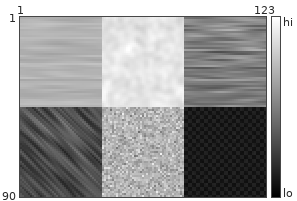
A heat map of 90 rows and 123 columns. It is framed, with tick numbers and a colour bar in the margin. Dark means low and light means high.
The table splits into 2 rows of 3 panels. Panel 1,1: high, streaked across, faint in contrast. Panel 1,2: very high, blotchy, faint in contrast. Panel 1,3: middling, streaked across. Panel 2,1: low, slanting down to the right. Panel 2,2: high, fine-grained. Panel 2,3: very low, checkered, faint in contrast.
